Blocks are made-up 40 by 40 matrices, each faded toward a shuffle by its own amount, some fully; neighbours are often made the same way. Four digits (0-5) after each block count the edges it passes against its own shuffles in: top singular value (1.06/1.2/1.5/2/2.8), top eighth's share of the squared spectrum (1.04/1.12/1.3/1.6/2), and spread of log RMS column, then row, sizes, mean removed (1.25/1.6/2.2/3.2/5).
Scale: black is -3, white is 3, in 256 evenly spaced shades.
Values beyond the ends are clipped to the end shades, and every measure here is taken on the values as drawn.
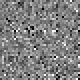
3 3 1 1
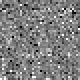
2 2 0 1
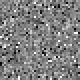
0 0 0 0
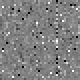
2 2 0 0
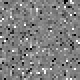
1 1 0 0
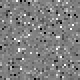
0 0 0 0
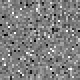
1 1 0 0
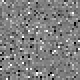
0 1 0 0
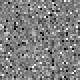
1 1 0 0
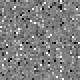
1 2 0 0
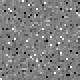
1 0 0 0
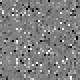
2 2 1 0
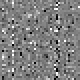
3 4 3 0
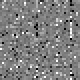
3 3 1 0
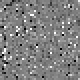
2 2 1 0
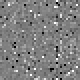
2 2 1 0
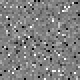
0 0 0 0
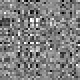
4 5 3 2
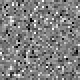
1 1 0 0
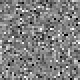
0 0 0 0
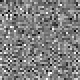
3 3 1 1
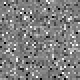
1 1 0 0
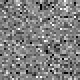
3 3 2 1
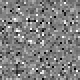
3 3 0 1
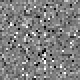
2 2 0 0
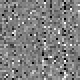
1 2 2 0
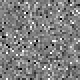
0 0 0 0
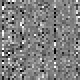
2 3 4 0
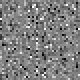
1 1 1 0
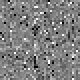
1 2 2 0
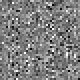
1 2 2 0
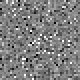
0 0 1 0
